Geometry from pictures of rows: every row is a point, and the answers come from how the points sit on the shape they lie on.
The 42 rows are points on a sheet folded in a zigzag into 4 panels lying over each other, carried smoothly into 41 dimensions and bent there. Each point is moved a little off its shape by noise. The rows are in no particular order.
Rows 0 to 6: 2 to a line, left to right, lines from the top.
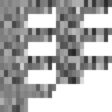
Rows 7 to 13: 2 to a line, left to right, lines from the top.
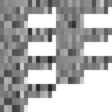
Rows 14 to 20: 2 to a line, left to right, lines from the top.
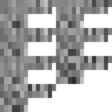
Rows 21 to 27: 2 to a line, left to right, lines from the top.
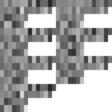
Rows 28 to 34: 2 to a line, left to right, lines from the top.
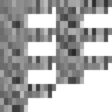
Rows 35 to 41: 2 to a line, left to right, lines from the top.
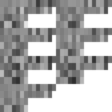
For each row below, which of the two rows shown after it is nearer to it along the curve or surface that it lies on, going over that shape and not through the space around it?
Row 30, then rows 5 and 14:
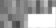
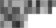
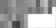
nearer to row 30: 14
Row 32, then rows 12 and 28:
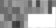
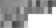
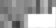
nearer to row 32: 28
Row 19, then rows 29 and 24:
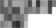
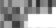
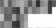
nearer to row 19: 24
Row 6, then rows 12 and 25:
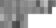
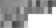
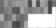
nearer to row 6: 25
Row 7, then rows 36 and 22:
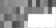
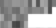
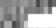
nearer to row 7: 22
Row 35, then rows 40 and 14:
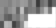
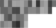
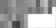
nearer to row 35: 14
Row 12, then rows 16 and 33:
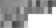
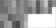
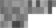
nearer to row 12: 33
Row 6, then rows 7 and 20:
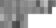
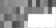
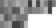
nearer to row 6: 20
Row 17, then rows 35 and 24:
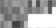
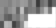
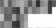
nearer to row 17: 35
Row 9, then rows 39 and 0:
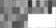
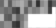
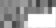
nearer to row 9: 0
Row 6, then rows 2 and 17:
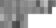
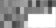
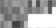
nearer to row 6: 17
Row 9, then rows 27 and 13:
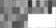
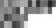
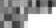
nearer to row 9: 27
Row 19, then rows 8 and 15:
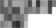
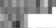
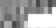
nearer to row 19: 8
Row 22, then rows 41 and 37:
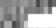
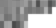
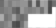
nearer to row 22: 41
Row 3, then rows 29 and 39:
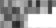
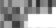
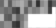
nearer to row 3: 39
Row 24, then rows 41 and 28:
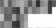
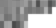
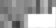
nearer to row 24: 28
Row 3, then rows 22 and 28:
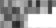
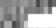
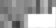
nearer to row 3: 28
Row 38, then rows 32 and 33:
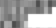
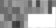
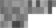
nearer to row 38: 33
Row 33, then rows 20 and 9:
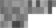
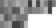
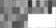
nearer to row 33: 20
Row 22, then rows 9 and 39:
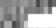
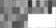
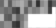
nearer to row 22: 9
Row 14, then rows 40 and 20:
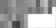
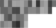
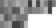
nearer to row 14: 20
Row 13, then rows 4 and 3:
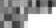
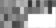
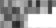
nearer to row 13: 4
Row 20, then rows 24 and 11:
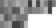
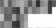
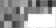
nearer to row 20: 11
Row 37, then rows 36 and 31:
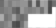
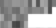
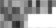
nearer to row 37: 36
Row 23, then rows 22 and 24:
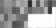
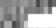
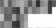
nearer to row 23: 22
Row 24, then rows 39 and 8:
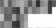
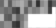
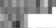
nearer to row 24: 39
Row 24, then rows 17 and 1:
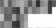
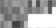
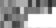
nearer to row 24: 17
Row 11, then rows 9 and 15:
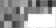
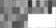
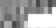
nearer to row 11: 15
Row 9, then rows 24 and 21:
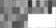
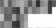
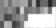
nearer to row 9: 21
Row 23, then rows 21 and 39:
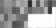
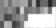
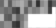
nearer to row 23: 21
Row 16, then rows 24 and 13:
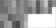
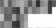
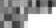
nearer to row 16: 13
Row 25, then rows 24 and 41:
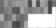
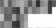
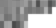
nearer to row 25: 41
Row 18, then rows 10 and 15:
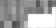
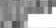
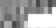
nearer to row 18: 10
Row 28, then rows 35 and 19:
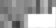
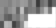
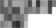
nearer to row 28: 19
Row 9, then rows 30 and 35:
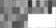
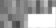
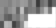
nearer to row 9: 35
